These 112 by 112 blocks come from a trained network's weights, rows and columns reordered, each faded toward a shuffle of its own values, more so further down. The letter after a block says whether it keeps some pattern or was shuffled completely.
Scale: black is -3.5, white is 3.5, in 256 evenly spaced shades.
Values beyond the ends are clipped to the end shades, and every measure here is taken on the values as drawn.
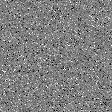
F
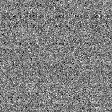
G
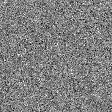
F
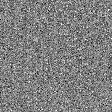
G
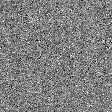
G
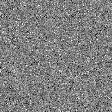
G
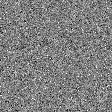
F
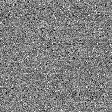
G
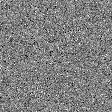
F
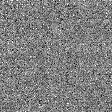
G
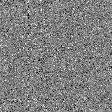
G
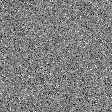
F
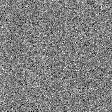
G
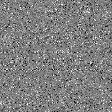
G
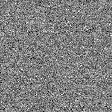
G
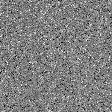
F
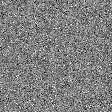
F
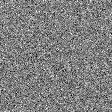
F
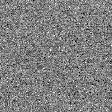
G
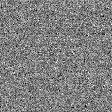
G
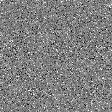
G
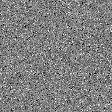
G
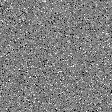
F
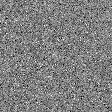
F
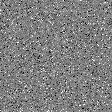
F
